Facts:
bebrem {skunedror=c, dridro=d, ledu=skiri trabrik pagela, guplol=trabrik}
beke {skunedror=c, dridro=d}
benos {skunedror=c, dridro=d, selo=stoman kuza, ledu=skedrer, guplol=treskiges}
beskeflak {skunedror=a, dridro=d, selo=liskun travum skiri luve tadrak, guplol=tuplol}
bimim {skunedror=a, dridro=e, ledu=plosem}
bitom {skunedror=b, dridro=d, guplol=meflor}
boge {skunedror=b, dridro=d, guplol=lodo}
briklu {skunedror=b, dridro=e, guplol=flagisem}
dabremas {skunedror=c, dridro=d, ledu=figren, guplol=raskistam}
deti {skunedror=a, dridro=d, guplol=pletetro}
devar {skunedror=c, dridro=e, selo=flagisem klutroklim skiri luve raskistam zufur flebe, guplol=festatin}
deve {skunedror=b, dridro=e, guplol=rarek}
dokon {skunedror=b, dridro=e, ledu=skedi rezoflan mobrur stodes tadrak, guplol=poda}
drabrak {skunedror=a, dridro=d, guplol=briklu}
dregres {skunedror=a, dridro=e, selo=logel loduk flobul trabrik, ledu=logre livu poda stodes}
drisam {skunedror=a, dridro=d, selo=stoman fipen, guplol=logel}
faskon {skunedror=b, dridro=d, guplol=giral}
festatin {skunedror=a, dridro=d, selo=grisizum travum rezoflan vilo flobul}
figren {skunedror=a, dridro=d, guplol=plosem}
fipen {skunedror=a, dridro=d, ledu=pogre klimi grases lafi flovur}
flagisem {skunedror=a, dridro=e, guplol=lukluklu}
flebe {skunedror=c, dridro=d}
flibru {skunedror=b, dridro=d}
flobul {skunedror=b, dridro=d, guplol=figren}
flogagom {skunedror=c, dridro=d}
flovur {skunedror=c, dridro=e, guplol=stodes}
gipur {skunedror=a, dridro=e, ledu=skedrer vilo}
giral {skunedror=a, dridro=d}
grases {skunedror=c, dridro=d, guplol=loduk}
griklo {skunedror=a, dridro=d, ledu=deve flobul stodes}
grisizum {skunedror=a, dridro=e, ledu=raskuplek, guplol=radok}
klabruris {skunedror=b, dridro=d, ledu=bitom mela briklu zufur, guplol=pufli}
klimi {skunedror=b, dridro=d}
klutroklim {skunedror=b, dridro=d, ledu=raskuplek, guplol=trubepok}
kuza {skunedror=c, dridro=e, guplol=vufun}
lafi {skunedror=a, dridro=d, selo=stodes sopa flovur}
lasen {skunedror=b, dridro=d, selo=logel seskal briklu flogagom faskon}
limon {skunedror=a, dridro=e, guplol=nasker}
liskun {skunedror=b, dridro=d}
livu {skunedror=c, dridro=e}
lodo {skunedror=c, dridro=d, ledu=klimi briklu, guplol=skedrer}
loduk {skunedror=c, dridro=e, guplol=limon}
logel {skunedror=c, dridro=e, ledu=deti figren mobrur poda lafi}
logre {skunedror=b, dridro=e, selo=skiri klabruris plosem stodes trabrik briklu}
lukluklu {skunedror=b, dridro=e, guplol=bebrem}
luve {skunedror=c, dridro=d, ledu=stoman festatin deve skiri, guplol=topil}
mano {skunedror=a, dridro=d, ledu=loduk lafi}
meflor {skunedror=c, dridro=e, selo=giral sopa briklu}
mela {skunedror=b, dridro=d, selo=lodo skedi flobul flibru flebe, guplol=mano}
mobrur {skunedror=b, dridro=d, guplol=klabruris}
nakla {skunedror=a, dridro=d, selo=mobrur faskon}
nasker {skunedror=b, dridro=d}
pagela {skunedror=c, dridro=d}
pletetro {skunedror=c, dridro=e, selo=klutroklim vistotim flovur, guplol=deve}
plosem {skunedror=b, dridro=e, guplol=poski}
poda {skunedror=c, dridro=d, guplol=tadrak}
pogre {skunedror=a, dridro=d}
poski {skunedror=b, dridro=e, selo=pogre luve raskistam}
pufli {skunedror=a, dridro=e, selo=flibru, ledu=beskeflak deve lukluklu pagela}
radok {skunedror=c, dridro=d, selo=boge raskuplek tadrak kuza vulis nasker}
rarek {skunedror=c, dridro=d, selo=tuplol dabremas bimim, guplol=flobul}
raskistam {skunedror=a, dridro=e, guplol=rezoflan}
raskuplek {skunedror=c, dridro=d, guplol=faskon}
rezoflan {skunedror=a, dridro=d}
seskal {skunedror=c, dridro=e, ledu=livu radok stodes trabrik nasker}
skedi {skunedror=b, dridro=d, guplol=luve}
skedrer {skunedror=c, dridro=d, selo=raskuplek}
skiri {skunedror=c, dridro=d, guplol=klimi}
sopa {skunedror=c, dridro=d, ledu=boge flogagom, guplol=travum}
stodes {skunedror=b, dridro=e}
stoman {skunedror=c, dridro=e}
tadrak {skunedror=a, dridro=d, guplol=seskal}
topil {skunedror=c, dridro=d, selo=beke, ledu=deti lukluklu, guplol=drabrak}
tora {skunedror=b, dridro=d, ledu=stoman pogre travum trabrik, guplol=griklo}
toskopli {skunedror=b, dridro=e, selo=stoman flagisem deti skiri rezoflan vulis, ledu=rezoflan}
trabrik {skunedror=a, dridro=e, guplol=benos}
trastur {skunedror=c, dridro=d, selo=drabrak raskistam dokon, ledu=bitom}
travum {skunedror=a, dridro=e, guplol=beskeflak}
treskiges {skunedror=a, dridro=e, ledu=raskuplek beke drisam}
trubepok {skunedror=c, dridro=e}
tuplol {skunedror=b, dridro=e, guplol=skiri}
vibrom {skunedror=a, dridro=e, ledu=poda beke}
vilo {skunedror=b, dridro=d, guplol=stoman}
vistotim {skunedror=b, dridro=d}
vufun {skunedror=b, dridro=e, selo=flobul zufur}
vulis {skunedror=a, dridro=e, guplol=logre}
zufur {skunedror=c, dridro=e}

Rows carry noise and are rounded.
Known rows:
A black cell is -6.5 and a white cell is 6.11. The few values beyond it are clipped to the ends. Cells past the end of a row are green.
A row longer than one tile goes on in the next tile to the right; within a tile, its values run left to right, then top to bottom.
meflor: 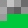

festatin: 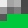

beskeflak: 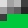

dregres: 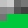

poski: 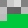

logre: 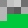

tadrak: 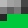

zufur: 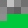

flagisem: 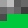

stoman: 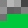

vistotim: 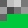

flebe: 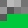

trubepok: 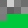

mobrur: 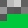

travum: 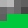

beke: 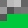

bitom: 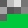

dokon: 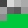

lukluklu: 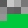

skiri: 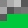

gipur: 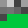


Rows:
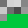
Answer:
toskopli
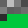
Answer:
lodo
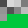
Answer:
plosem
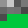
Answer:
vibrom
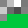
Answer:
mela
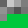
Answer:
flovur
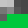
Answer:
pufli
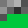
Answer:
boge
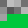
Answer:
stodes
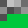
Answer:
klabruris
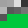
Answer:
radok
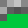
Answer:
sopa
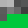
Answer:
trabrik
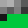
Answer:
fipen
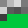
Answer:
benos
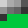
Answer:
nakla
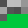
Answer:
vilo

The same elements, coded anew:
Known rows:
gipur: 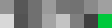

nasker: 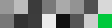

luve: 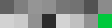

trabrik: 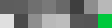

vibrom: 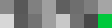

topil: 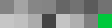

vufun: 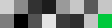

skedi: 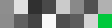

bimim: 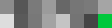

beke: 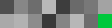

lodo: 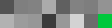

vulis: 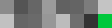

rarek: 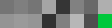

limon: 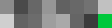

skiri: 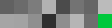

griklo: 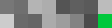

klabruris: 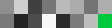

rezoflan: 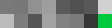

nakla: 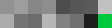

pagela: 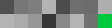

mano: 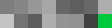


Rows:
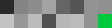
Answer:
bebrem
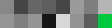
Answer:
devar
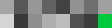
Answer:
dregres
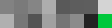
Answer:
figren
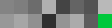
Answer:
radok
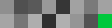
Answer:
pletetro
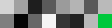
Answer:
logre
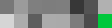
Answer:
drabrak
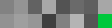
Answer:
skedrer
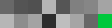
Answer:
kuza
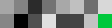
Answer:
deve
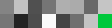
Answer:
tora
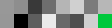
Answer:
dokon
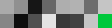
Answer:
tuplol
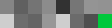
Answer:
grisizum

